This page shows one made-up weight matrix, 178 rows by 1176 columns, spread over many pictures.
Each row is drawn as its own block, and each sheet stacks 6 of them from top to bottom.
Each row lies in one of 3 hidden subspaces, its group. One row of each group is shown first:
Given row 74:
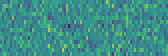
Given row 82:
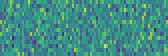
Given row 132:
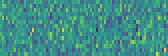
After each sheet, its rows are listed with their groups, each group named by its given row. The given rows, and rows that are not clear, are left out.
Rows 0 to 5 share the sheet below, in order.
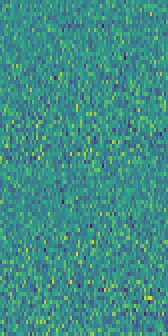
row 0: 74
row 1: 132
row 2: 82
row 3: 82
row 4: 82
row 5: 82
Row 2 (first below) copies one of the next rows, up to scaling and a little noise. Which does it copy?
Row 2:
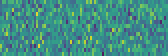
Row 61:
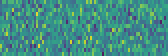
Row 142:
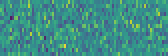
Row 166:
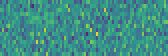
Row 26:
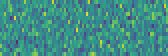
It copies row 61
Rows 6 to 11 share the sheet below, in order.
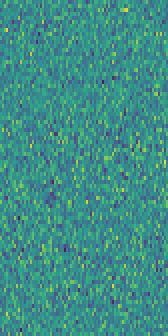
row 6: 82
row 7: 74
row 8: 132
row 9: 82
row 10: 74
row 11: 74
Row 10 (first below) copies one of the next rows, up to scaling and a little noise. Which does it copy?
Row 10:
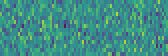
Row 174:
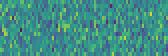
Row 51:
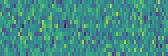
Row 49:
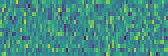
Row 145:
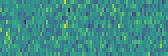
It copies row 51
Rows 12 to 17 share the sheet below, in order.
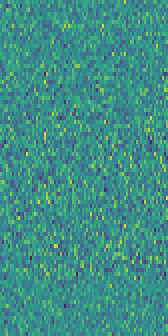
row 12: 74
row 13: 82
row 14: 82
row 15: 82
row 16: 132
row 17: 74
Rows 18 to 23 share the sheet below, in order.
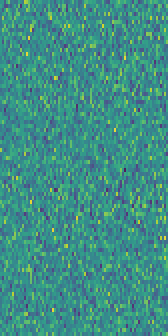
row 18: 74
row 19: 132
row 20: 82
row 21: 132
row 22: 82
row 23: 82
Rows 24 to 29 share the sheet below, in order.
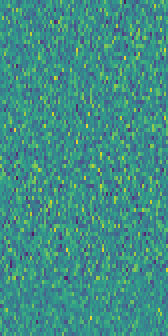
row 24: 132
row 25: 132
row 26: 82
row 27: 132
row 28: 82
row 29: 82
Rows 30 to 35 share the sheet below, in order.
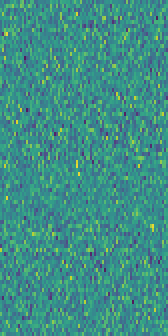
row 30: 74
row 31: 74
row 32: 132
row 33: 82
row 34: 82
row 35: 74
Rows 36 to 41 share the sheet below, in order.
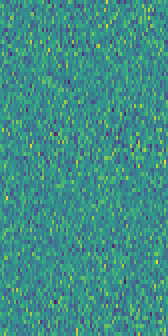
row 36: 82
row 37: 74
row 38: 132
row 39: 82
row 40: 74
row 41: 132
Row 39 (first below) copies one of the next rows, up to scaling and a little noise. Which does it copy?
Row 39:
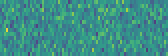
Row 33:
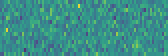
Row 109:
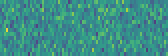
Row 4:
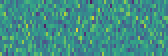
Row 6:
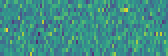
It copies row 109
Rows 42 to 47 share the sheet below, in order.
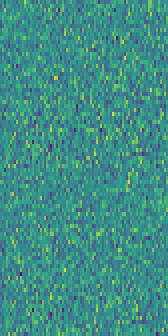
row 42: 74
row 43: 132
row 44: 132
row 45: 82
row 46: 74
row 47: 132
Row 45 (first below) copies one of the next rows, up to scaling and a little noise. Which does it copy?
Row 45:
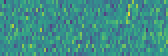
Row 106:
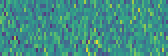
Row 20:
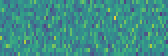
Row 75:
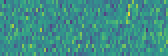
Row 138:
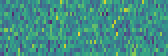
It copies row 75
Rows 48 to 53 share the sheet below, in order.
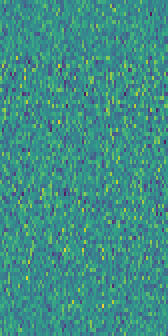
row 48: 74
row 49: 74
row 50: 74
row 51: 74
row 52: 74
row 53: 74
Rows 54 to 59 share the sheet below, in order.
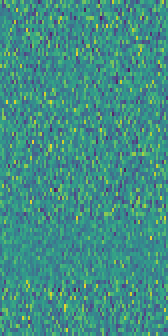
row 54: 132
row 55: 82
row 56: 132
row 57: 132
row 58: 74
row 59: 74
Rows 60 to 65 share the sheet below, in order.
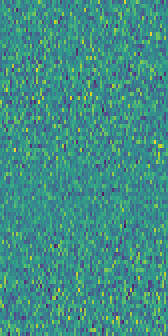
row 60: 132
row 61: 82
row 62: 82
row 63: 74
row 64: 132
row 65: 74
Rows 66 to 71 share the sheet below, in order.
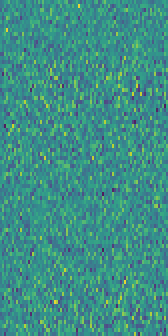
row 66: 82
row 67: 132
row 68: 82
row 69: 74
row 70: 74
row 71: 132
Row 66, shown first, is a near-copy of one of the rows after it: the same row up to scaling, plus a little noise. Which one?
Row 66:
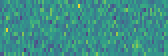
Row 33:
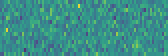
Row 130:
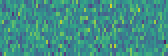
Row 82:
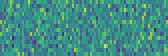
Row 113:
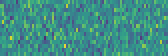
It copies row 33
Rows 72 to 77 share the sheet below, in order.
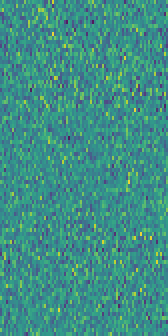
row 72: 82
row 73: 132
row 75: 82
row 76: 74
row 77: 74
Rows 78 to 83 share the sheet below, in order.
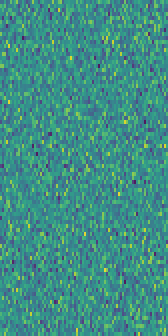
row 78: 74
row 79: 82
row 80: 82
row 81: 74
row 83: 132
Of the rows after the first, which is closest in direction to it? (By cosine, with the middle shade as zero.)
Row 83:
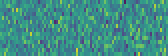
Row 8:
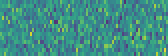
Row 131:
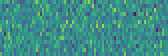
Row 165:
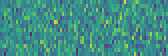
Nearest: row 8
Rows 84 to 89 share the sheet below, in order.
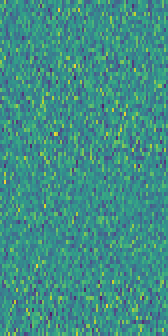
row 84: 74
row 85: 74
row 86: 132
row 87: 82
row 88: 82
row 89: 132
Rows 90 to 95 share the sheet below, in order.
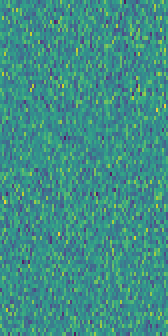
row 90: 132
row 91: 132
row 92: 74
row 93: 74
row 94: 74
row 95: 82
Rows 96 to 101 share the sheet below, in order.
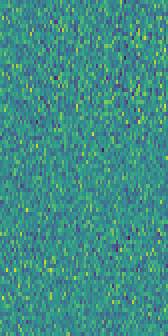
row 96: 132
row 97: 132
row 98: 82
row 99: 82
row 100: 82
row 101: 74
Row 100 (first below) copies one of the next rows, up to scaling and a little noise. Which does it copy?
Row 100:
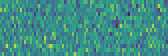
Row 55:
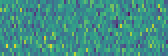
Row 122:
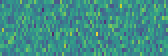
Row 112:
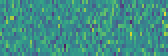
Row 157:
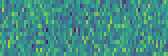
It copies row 55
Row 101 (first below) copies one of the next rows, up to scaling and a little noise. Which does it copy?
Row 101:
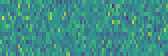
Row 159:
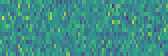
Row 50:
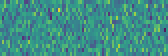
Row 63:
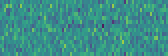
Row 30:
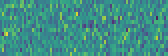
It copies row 159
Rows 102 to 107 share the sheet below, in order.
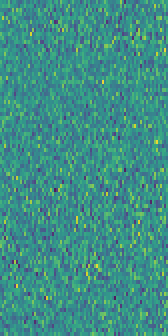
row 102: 132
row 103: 74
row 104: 74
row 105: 132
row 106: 82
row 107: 82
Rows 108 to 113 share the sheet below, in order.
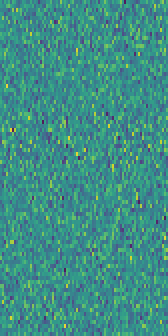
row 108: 132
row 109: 82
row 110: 74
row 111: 132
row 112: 82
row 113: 82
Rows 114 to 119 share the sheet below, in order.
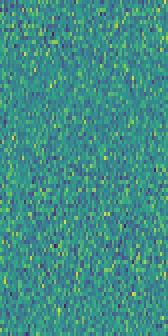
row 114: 82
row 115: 82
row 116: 82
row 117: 82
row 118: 132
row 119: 74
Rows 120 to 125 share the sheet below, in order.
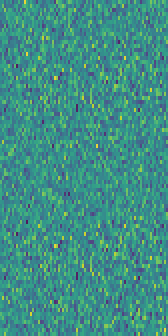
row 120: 74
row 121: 132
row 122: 82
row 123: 74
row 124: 132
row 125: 132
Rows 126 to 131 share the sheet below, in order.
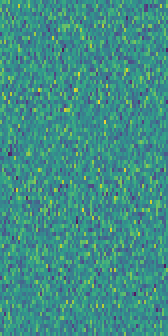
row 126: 74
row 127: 82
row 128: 82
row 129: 132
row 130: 82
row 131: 74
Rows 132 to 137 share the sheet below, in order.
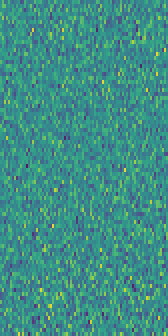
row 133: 74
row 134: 74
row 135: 132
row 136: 82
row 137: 82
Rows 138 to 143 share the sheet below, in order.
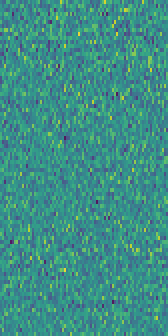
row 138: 82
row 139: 74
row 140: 74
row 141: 82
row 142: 82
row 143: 74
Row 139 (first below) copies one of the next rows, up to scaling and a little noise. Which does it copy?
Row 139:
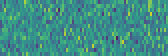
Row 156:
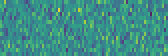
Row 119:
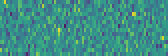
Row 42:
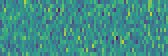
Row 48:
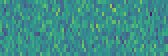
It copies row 42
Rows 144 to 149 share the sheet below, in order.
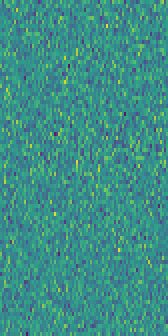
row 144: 132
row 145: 74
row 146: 132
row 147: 82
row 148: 74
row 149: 74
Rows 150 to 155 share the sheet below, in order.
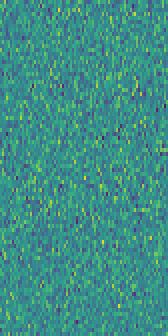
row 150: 74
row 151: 132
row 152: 74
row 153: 132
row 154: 74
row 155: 74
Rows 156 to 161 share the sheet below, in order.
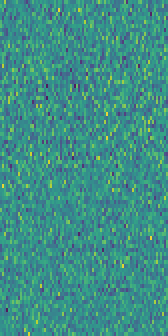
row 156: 74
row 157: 82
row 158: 82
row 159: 74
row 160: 74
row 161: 82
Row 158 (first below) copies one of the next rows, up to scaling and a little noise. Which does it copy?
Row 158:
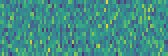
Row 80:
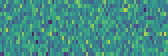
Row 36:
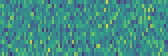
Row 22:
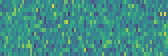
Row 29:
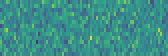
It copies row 36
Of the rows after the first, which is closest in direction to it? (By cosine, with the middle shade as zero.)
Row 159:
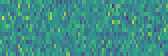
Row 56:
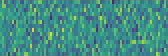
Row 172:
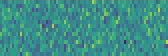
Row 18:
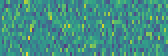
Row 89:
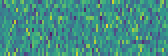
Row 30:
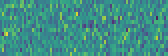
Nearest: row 18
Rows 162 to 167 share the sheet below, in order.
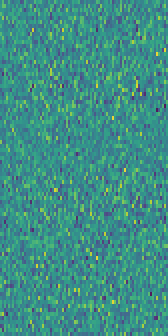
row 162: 132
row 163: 132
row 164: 74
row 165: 132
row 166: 82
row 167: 74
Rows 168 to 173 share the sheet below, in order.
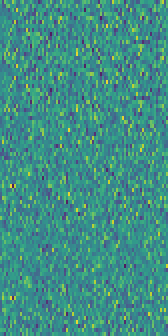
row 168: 132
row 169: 132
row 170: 82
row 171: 74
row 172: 74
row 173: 74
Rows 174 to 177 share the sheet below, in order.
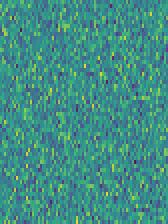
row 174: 74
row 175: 132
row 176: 74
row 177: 132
